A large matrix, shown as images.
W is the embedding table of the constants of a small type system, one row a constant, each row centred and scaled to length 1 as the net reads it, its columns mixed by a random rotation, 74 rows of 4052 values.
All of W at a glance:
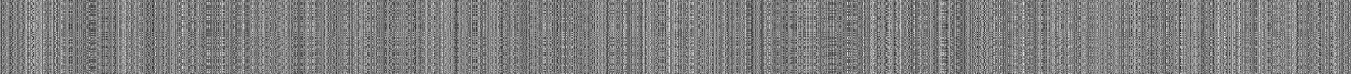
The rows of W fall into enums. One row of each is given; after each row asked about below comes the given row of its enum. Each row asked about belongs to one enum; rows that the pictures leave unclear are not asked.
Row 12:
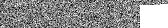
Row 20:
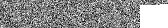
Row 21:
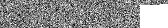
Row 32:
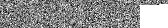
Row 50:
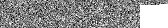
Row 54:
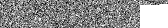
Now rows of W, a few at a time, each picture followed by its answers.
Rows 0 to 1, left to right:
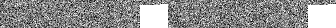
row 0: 12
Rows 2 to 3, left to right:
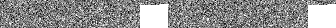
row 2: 50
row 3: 54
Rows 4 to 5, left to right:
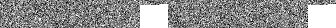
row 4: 54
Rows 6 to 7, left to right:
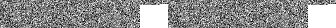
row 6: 20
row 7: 20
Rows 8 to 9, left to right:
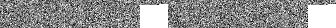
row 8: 32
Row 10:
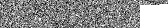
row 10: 54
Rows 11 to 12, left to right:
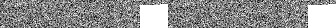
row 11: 12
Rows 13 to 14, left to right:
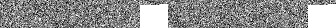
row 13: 54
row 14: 20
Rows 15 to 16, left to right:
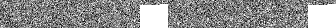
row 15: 20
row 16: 50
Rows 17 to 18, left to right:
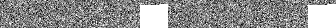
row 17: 50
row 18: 32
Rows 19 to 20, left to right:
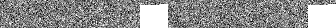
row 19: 50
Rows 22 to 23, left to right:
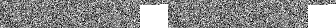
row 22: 20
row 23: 20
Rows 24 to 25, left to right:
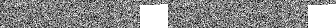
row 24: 12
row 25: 12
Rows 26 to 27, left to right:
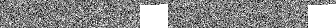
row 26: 50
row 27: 12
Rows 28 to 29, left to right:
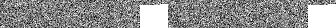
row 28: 12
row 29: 20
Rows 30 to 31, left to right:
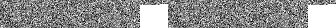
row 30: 20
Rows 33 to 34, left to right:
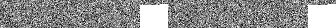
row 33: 20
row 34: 21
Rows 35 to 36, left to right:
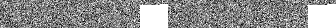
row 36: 32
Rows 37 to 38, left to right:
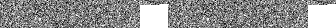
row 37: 54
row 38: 54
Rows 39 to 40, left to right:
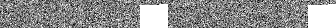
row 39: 32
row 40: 12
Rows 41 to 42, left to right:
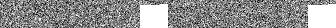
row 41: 54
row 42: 12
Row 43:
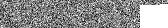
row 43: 20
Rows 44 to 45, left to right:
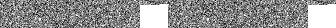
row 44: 54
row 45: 54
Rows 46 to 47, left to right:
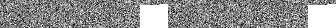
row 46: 21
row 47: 32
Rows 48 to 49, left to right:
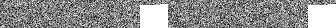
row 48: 12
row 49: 20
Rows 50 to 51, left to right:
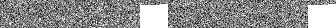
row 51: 12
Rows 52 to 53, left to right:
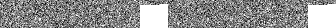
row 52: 54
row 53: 50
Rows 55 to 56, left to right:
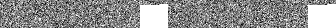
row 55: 54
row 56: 32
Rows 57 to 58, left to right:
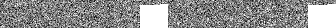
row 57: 12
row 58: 50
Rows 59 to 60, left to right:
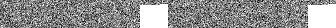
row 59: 20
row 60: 12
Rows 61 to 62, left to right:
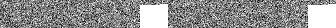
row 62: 12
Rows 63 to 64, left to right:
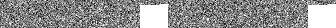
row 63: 50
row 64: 54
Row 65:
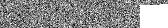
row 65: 21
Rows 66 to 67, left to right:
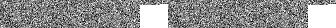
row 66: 20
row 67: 20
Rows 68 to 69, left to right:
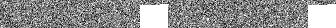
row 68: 20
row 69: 54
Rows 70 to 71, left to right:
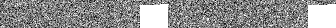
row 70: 12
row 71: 54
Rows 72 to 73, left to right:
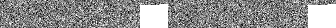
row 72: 50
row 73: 21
